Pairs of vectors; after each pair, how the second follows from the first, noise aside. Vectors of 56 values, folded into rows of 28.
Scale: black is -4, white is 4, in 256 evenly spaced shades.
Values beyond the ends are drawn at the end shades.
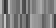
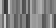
copied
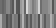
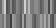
shuffled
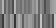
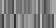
copied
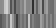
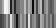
scaled up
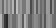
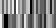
scaled up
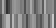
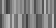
copied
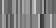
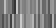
reversed
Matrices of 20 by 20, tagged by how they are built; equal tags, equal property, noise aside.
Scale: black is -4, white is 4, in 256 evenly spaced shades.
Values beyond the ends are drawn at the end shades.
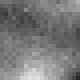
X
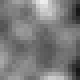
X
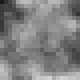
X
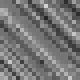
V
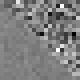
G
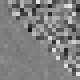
G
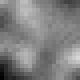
X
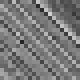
V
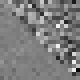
G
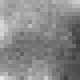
X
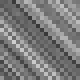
V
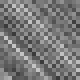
V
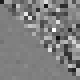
G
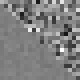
G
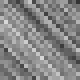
V
